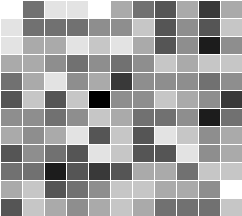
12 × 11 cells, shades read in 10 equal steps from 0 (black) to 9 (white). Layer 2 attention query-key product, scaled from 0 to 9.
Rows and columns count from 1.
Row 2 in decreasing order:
8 7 7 5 5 5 4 4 4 3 3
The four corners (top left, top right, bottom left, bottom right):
9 6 3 7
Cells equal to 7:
21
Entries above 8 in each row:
2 0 0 0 0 0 0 0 0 0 1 0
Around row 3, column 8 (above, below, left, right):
3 7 6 5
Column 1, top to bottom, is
9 8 8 6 4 3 5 6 3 4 6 3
